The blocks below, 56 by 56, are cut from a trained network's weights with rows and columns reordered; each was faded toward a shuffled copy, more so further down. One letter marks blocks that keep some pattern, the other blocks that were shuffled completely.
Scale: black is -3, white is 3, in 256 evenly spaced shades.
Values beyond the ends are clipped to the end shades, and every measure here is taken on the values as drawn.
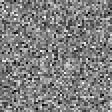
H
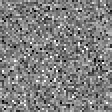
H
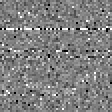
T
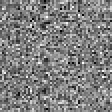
T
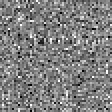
T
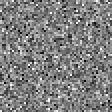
H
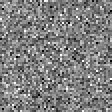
H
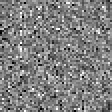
T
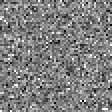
H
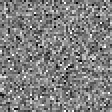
H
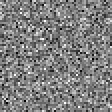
H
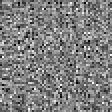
T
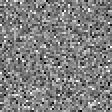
H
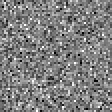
H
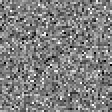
H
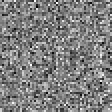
T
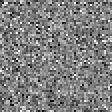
T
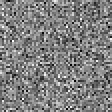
T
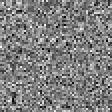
T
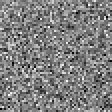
H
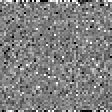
T
